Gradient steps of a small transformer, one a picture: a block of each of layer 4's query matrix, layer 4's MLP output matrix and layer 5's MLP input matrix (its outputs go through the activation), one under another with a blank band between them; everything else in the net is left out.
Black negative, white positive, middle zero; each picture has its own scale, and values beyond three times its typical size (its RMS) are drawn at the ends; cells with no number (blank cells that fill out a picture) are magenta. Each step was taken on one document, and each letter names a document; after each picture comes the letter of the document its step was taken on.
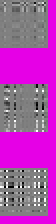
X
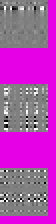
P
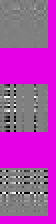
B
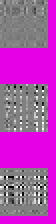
X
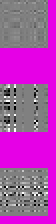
B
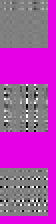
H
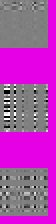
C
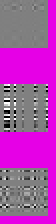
C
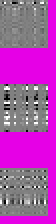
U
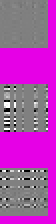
C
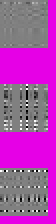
H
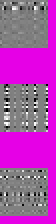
U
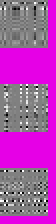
X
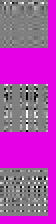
H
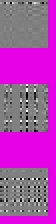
H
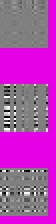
C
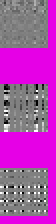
X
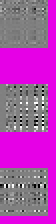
X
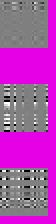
C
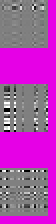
C
